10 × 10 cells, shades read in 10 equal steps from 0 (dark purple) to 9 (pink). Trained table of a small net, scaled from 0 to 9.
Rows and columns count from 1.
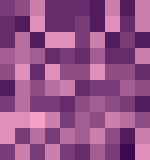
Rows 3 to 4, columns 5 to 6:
8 3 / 3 2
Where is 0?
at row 10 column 9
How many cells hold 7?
13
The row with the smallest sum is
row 7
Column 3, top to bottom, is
7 8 1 5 2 4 3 9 6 3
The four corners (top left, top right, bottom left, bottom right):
3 7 3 8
